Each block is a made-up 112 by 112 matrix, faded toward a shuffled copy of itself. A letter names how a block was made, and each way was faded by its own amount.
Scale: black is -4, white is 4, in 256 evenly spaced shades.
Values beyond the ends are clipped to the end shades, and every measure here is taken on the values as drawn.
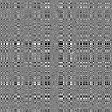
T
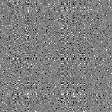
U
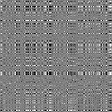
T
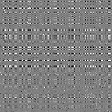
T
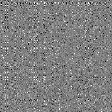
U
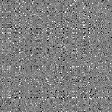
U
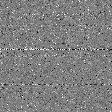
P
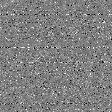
P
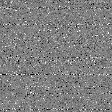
P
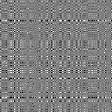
T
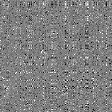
U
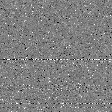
P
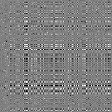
T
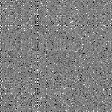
U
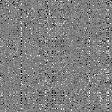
U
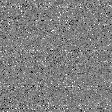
P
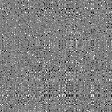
U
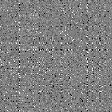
U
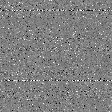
P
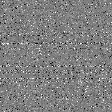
P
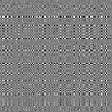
T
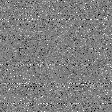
P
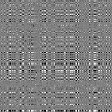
T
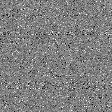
P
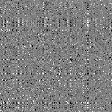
U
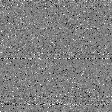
P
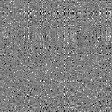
U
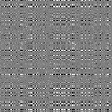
T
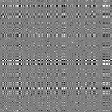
T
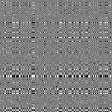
T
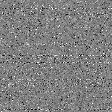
P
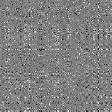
U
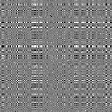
T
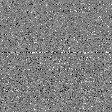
P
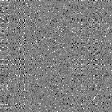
U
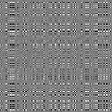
T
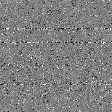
P
